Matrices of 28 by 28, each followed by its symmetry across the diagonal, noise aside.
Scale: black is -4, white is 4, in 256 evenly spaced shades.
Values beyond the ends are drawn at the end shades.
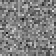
neither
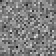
symmetric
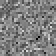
symmetric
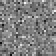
antisymmetric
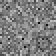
symmetric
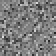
symmetric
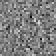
neither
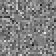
antisymmetric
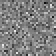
antisymmetric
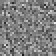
antisymmetric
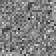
symmetric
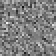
antisymmetric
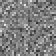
symmetric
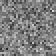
neither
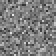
neither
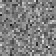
neither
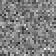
neither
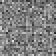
antisymmetric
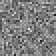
symmetric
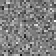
antisymmetric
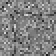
symmetric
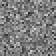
neither
